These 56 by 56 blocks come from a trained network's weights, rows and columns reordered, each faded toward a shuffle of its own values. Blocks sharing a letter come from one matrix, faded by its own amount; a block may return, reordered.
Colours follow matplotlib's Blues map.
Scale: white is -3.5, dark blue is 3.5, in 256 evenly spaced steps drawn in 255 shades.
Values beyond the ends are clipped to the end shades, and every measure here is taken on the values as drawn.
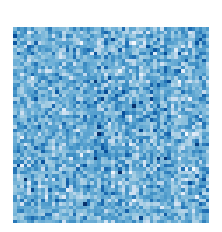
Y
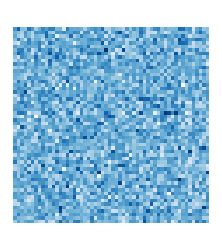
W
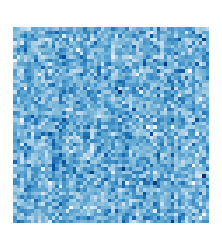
Y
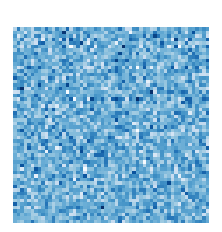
W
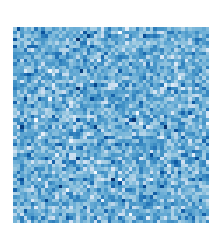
W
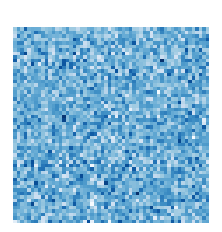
W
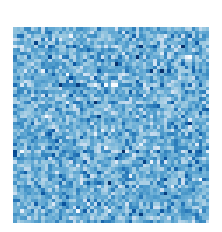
W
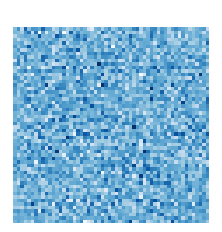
W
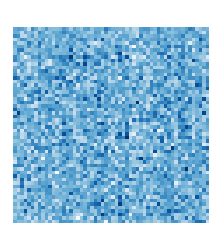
Y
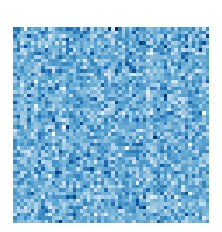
Y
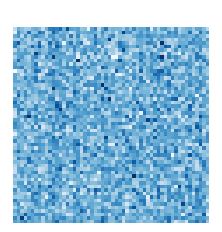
Y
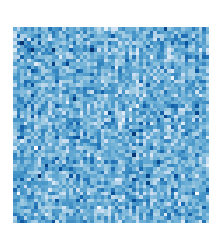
Y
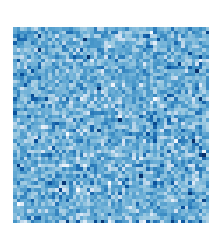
W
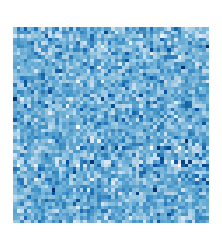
W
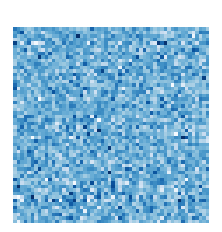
W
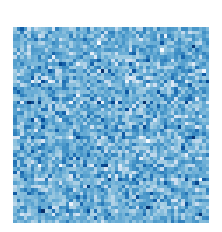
W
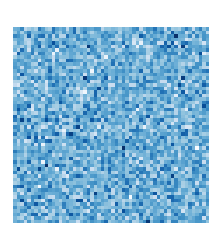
W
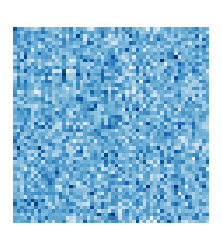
Y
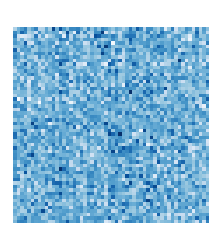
Y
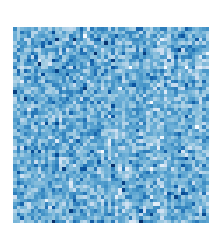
Y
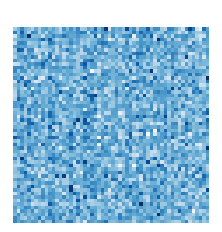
Y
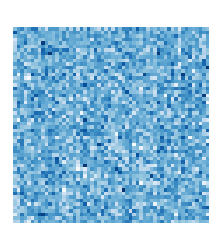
Y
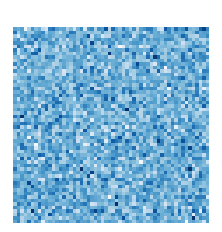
W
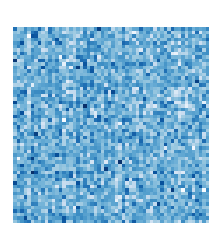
Y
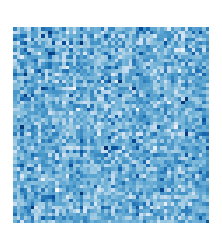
Y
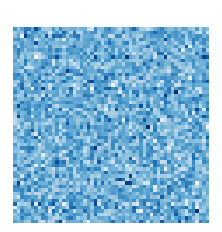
W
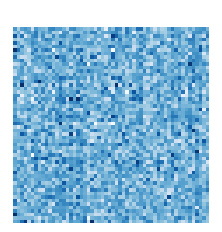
Y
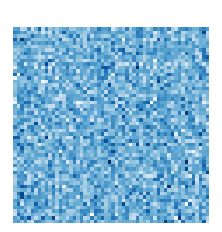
Y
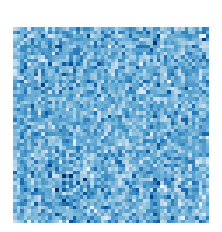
Y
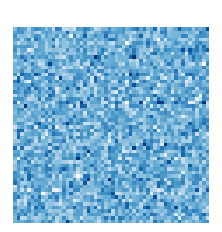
W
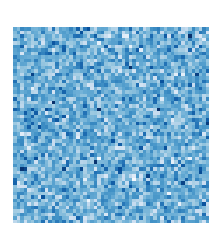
W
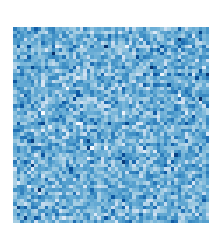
W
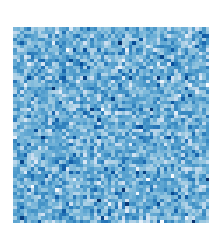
W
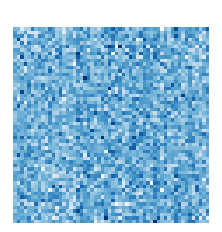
Y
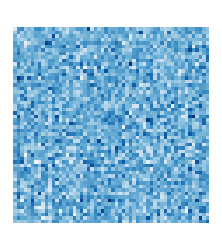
Y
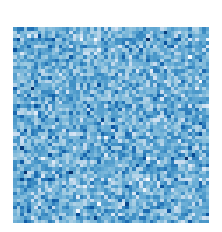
W
